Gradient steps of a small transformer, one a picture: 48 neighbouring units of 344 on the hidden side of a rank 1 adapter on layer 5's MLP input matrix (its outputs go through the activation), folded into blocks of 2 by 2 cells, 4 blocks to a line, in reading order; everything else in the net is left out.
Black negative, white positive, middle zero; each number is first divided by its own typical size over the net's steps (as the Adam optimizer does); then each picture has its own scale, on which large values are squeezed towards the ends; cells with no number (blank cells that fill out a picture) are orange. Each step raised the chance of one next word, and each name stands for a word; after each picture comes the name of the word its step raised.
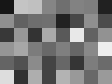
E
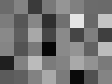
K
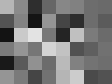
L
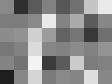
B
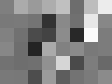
B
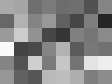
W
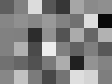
K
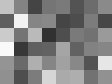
W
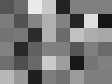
K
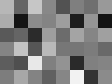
K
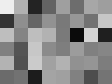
E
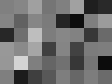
L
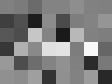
L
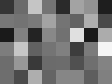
E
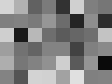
W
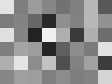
L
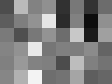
B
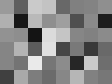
K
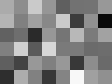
K
